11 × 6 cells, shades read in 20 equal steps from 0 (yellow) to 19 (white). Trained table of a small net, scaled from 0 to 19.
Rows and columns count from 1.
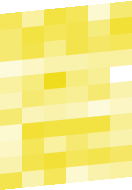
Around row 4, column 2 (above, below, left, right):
4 8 16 12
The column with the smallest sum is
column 3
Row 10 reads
12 4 2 5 4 6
